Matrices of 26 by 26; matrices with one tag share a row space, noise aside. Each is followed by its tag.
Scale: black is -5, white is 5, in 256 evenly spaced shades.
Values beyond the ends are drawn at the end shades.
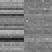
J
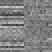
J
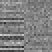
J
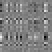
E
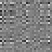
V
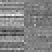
J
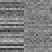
J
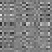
V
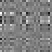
V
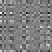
V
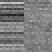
J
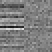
J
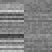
J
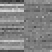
J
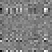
E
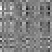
V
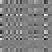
E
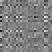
E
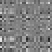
V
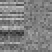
J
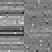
J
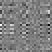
V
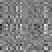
E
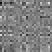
V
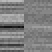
J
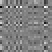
E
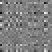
E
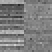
J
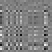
E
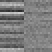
J
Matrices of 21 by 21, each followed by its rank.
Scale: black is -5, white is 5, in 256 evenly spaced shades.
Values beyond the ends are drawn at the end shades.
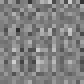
three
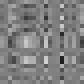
two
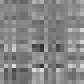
two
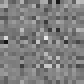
three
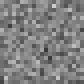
full rank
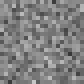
full rank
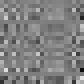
two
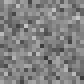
full rank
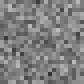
full rank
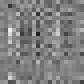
three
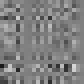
two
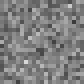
full rank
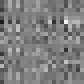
three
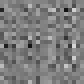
three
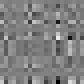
two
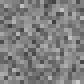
full rank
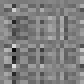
two
